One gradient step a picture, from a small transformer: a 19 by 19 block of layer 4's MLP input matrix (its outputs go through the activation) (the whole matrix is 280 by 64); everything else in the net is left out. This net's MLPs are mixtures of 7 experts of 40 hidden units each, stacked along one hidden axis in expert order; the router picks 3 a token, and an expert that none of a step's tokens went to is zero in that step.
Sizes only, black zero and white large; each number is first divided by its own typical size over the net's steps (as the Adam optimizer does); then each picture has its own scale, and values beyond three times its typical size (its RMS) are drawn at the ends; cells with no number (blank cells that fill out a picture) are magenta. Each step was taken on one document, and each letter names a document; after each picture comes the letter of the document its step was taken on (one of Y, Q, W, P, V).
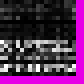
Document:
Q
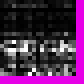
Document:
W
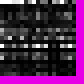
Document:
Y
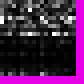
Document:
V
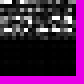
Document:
Y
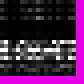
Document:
Q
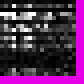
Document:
W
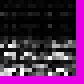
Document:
W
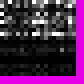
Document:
V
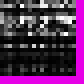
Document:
V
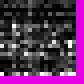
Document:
W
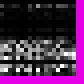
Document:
Q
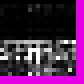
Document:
Q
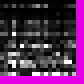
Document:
W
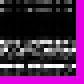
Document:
Q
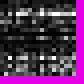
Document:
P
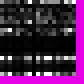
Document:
Y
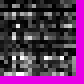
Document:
W
